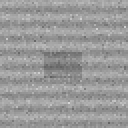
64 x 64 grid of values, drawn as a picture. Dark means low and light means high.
Odd patch: lower, in the centre. Slope: none. Seam: none. Stripes: horizontal, repeating 9 times. Ninth with the lowest average: centre.
